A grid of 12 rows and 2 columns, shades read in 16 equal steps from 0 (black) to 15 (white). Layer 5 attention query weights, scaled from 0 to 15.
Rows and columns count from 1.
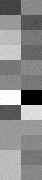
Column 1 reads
4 9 11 12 7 8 15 5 9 9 11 11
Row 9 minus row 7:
-6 9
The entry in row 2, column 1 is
9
